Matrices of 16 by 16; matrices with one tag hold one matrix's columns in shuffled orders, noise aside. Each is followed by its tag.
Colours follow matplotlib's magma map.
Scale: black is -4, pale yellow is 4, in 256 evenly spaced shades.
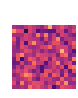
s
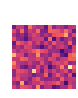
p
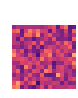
p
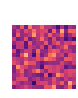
p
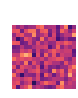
p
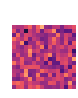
s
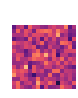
p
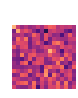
s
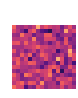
s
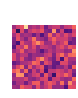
s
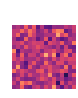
p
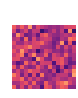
s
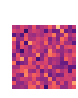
s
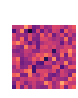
s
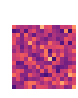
s
